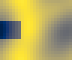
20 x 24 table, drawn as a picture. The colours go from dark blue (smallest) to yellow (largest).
The middle left is the roughest part. In the middle left lies a patch that is lower than the rest. The ninth with the lowest average is the middle left. The values are skewed, with a long tail toward low values. On average the colour sits 70% of the way up the scale.
